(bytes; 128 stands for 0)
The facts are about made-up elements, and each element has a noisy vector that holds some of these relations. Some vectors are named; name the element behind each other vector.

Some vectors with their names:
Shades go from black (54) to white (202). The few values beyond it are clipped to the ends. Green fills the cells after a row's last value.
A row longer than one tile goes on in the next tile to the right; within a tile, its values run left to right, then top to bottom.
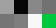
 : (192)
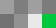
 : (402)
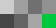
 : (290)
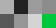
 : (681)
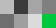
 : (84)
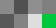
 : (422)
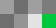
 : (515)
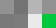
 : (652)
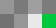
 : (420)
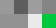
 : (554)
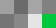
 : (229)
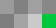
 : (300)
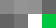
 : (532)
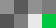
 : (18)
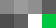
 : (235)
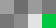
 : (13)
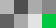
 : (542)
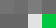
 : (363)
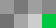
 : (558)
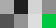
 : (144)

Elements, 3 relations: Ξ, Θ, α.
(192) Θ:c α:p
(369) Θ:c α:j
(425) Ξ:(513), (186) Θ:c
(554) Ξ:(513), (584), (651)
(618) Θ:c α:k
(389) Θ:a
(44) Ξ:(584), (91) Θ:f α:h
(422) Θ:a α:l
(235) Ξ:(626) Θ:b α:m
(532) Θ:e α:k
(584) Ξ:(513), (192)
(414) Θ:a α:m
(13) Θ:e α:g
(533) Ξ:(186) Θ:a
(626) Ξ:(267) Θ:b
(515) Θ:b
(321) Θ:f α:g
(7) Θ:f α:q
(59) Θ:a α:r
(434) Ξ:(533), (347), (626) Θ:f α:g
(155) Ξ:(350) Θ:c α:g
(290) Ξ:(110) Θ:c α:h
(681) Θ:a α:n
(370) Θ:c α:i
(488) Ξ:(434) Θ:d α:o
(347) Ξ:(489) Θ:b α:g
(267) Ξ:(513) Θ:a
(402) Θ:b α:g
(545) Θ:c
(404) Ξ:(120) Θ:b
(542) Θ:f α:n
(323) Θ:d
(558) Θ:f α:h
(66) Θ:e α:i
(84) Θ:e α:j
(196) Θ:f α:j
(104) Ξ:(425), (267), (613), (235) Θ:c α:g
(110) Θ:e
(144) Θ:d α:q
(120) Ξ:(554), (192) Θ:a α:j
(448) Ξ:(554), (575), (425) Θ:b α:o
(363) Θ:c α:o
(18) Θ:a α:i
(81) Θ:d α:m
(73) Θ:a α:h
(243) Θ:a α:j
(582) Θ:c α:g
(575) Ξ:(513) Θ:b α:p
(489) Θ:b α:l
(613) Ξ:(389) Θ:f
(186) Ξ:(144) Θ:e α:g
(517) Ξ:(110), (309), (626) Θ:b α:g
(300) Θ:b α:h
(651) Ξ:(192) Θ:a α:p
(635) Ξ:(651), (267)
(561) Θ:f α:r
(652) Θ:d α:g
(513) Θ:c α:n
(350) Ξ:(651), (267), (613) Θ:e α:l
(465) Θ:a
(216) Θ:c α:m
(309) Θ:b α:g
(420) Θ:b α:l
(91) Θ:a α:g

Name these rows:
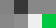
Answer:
(91)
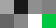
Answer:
(651)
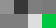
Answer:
(155)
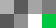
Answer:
(561)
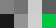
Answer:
(489)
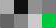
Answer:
(369)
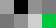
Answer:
(513)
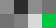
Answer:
(425)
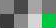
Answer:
(533)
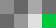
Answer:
(186)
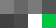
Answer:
(216)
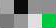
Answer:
(120)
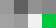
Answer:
(404)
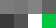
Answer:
(414)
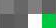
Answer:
(618)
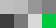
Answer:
(309)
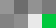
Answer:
(350)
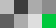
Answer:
(7)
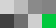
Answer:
(110)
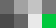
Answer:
(488)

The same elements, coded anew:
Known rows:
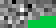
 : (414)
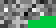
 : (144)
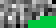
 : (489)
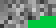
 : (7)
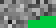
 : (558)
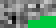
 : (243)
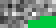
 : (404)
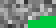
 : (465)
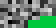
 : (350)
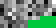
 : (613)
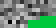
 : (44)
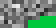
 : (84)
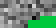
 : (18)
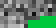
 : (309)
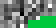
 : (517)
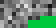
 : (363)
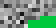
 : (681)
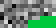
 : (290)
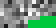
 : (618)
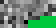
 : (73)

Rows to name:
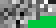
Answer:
(575)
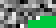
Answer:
(347)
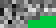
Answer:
(488)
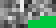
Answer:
(422)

